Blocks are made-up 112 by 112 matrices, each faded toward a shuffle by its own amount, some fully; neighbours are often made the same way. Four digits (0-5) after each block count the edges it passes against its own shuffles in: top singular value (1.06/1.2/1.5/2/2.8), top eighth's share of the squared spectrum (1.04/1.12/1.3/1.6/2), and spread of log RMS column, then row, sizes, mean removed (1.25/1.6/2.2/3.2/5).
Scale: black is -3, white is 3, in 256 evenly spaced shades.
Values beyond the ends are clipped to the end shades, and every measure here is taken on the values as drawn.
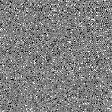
4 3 1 2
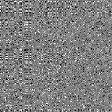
5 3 3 3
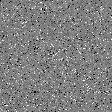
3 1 0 0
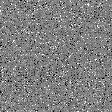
3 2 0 1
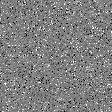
3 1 0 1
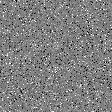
2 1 0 0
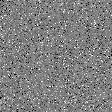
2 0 0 0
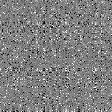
4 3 2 2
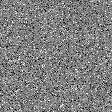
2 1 0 0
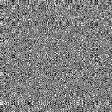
4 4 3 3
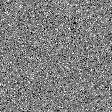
0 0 0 0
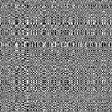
5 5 4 4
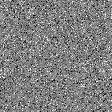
3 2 0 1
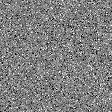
2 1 0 0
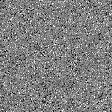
3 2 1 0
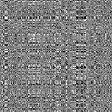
5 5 4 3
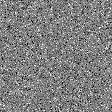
1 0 0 0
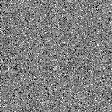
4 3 1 1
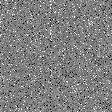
1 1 1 0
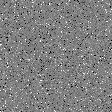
0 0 0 0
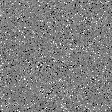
0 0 0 0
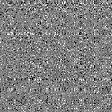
5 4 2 3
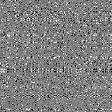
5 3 2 3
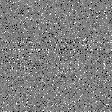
4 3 1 2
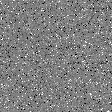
2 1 0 0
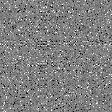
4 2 1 2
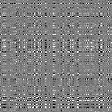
5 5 4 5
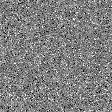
0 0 0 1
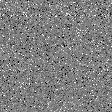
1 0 0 1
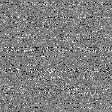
2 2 0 4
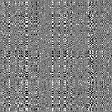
5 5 4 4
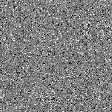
3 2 1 1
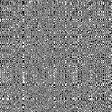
5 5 4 3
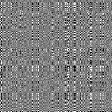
5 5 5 4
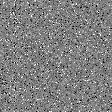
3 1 0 0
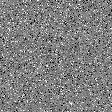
1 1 0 0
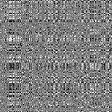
5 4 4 4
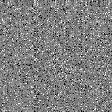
4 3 2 1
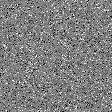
2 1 0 0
